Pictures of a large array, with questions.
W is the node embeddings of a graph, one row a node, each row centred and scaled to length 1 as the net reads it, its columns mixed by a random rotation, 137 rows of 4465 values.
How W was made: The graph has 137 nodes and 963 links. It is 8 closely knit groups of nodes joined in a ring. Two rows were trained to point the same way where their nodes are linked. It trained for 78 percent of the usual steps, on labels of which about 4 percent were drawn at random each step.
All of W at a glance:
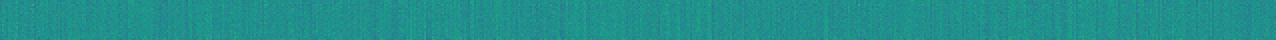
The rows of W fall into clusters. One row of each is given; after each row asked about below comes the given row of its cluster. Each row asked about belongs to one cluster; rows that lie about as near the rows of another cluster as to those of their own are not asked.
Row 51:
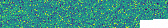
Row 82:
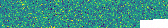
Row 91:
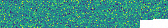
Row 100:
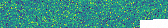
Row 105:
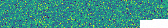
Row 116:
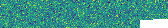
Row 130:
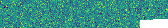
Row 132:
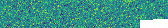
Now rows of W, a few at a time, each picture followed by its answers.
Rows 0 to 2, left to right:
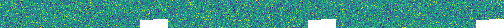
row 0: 100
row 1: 82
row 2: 116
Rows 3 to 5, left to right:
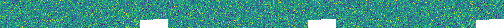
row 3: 51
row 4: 130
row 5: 51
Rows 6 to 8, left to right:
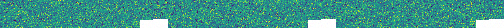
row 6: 51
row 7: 132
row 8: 51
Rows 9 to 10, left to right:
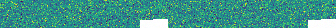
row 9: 100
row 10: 91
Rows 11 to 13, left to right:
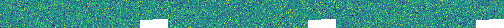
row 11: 105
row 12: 51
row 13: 100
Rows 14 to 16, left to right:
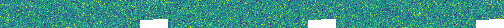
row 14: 116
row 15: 51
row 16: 116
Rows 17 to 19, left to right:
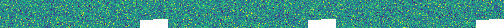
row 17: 116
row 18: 116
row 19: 116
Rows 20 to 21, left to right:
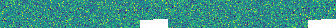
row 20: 130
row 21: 130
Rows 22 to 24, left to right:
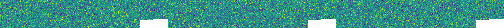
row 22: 51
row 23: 91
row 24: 82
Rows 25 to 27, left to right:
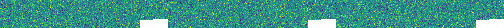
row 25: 130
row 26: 51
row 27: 82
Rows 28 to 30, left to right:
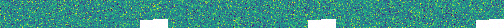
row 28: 91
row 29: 130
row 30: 116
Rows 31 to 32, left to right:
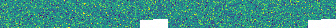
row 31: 116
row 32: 132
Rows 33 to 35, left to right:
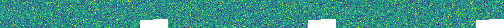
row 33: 132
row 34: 91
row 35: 51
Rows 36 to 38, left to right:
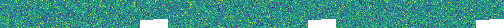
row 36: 116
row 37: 82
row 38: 130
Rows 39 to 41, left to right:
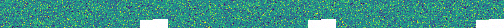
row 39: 105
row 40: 100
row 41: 105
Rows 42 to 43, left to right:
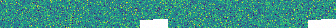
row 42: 130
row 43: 130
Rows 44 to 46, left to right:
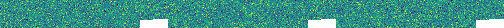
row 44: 91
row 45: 116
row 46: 82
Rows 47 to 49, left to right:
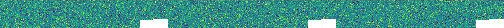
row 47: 116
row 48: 130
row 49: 100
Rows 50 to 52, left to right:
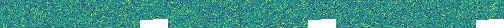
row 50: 132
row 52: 91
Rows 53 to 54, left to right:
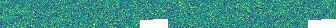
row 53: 51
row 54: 100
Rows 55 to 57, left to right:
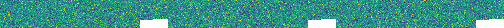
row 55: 91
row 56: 82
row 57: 82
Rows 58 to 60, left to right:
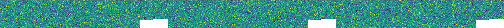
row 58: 130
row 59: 100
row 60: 116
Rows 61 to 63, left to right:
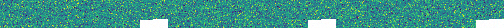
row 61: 91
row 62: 105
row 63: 51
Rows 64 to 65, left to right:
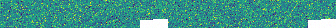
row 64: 100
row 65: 132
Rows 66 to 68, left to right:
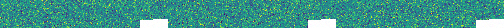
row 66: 116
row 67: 132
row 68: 82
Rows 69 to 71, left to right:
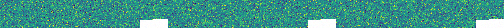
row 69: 91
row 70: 105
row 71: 132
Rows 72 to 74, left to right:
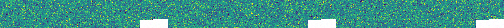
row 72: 130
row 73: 116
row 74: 132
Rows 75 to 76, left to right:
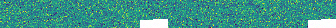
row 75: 51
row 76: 132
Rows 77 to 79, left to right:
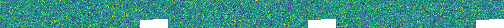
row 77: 51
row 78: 82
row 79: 105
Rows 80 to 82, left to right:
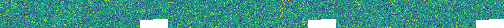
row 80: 100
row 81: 51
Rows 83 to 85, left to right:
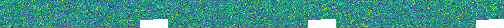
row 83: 105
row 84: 91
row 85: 91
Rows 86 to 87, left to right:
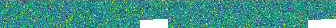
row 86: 130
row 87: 82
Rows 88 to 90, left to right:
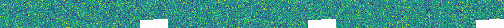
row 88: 116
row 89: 132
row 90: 130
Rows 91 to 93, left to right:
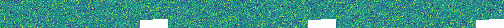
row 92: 51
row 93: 51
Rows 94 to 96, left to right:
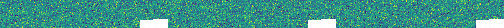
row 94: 51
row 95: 105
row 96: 132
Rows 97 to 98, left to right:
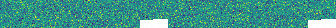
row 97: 82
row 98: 100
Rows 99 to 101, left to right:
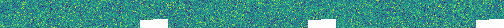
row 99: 82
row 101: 116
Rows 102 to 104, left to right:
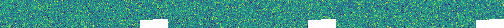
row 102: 105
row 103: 132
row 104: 82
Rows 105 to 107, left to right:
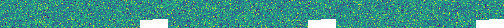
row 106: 105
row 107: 82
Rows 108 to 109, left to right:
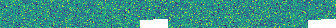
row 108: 130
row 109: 82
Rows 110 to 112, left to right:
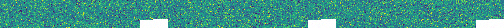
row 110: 116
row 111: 82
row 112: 132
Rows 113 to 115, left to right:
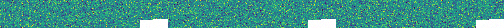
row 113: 91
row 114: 51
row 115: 130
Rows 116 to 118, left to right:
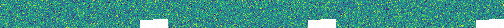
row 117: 91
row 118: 82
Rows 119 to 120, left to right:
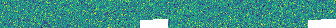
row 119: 132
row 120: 51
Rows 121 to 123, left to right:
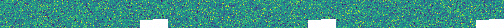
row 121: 105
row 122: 132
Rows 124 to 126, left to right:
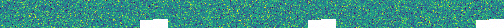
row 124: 82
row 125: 82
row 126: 130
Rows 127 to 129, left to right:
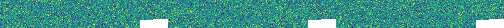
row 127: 51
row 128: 51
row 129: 91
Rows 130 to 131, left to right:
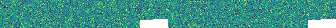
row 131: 91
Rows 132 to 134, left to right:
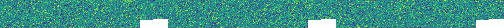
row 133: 132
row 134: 91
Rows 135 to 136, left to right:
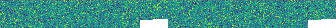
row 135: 91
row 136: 105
